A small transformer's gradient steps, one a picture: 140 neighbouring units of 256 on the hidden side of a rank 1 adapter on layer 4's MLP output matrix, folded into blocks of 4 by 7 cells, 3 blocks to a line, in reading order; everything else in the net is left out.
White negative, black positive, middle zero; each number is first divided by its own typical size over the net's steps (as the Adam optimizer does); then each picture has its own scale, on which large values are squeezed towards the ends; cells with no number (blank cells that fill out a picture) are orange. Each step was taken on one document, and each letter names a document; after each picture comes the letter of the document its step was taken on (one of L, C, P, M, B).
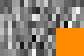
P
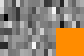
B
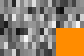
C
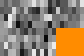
B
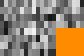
P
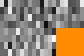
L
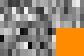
P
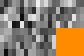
L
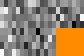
C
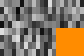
P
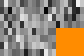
L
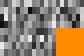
C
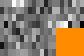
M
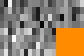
L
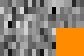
B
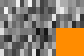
C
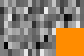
M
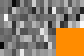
M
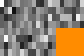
B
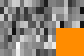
C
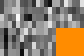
B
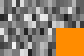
M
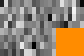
B
